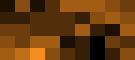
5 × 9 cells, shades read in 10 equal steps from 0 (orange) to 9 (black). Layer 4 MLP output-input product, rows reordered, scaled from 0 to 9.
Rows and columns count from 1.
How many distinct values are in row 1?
5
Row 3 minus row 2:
-2 -2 0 0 0 -4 3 5 -1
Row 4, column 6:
7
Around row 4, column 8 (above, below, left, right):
8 7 9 6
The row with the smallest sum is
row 5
